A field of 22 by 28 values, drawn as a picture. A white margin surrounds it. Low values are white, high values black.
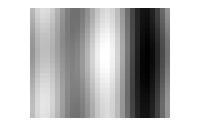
Ninth with the highest average: middle right. Stripes: upright, repeating 2 times. Ninth with the lowest average: centre. Lone odd cells: none.
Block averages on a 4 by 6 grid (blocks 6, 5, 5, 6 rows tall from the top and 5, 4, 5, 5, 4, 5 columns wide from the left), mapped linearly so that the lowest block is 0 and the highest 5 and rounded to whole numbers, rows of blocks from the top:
122155
121055
121055
022154
